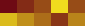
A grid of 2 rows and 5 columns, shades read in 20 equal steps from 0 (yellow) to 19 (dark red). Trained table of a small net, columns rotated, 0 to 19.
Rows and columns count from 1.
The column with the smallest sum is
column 4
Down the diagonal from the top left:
19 7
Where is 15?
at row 2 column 4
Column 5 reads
13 8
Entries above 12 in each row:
4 1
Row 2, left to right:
3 7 10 15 8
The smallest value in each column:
3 7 10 0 8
